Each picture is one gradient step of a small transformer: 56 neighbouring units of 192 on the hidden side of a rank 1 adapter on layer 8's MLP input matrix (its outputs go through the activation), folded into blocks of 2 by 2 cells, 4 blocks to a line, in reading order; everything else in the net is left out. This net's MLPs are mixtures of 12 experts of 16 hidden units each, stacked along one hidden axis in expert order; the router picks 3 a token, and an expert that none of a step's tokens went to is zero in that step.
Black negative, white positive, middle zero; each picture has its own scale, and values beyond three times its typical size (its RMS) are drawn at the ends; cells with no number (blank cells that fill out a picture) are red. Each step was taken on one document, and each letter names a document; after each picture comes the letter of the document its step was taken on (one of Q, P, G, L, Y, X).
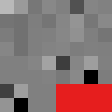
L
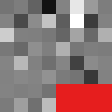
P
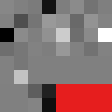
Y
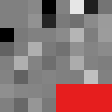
P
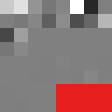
L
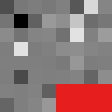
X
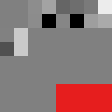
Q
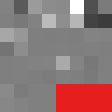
L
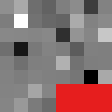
X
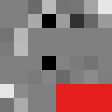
Q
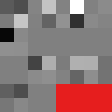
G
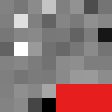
P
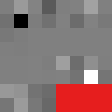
X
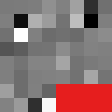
P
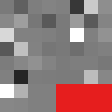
G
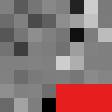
X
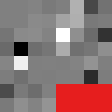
G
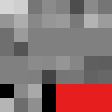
G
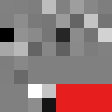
Y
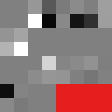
Q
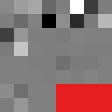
L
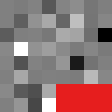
P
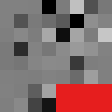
P
